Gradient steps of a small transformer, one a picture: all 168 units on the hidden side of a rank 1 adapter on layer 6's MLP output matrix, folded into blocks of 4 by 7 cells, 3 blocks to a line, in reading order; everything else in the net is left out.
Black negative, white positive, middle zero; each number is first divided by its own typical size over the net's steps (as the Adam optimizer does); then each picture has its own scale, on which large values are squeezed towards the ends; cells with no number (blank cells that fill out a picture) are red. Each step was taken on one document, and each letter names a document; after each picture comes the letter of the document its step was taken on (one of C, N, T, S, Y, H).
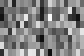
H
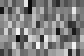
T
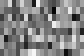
H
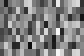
T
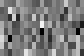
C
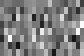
C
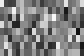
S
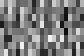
S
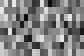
H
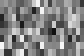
H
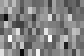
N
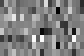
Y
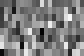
C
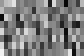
N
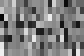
N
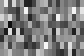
T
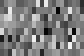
Y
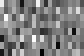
Y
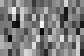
S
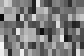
N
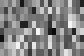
H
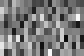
H
